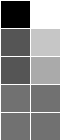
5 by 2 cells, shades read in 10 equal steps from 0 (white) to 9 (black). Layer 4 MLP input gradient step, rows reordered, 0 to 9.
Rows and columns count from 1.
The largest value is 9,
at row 1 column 1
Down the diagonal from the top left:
9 2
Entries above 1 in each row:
1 2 2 2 2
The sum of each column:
31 15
